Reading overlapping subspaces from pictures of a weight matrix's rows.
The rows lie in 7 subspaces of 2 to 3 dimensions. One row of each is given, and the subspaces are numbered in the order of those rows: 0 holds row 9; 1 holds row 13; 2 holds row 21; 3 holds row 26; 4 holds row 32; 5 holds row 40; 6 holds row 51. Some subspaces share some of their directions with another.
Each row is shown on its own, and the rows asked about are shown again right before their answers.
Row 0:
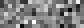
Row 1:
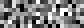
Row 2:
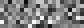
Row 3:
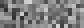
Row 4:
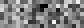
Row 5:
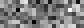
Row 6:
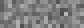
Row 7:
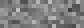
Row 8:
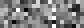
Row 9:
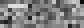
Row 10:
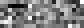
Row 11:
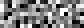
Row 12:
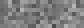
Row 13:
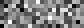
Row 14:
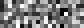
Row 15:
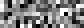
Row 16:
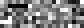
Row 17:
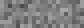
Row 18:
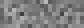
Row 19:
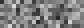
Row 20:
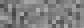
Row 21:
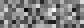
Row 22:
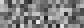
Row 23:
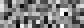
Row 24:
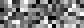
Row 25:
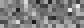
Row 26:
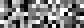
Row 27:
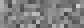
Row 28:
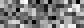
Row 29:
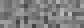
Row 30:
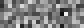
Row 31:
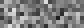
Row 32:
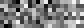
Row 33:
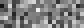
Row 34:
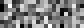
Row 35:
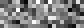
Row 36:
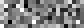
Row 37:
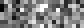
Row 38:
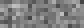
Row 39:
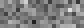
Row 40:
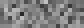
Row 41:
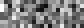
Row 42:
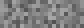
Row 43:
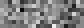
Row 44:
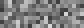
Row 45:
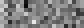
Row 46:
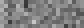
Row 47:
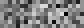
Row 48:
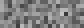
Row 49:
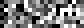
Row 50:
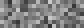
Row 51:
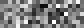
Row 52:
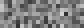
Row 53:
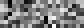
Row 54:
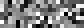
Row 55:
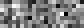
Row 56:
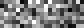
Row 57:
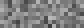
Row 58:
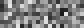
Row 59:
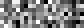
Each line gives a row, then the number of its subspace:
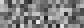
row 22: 5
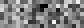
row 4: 6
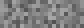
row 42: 2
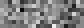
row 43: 3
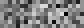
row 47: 6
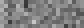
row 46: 1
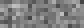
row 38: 0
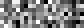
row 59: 4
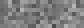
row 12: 3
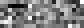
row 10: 0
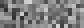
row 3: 5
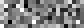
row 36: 1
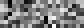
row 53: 4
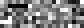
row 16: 0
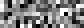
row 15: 2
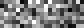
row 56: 4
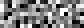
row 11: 5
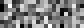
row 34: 6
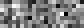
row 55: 0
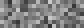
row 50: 3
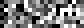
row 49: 1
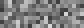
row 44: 2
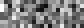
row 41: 6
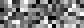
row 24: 3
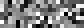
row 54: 2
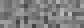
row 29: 3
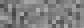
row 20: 5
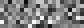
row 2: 2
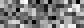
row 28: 4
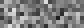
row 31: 5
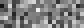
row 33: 5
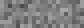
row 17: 0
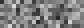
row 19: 5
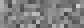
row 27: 3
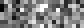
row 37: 6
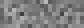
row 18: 5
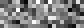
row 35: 4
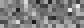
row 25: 3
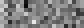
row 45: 1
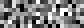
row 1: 1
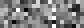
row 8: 2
